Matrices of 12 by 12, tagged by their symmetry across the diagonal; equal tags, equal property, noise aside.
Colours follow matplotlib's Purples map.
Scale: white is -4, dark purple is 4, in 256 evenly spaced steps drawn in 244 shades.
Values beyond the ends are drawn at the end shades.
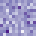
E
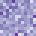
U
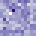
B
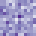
B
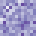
U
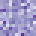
B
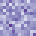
U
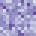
E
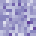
E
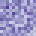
U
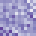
B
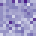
E
